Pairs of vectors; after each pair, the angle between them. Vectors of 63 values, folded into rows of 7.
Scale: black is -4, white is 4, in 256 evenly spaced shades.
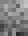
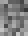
partly opposed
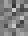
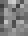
partly opposed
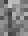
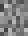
orthogonal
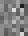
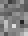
orthogonal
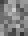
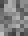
nearly parallel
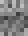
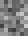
partly opposed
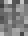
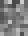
nearly parallel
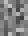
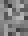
nearly opposite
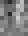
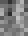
nearly parallel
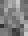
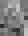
nearly parallel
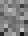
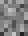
nearly parallel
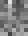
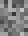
partly aligned
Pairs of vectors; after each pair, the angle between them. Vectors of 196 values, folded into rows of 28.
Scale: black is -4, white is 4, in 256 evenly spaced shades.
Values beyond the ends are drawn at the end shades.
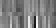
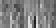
nearly parallel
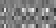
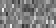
partly opposed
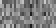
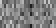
nearly parallel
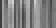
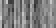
nearly opposite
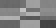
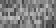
partly aligned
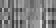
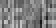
nearly opposite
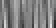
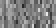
partly opposed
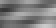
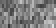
partly aligned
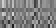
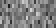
orthogonal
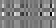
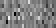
partly opposed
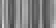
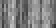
nearly opposite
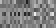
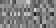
nearly opposite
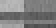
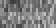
partly opposed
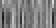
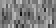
partly aligned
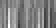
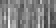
nearly parallel
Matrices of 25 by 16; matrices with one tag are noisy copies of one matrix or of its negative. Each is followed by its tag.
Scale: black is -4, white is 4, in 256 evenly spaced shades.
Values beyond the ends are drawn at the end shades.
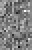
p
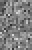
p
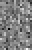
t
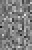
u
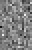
u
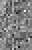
p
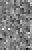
t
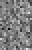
t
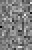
u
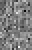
p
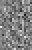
u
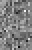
p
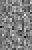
u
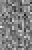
u
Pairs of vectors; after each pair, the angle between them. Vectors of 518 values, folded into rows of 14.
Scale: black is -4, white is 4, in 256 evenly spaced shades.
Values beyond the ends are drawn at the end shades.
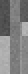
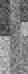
nearly parallel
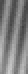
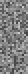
orthogonal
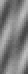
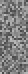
orthogonal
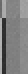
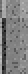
nearly parallel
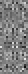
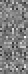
nearly opposite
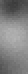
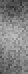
nearly parallel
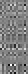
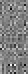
nearly parallel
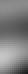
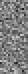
orthogonal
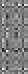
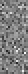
partly opposed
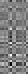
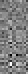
nearly opposite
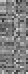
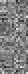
nearly parallel
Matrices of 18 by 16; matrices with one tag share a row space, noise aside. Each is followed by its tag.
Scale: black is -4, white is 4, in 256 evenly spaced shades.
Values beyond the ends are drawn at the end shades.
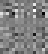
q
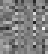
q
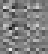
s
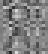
s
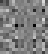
q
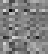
s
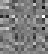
q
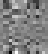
s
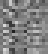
s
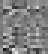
s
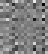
q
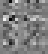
s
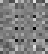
q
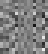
q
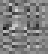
s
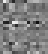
s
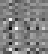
s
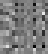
q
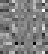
q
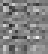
s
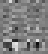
s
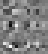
s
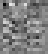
s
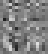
s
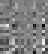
q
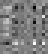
q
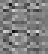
s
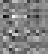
s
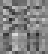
s
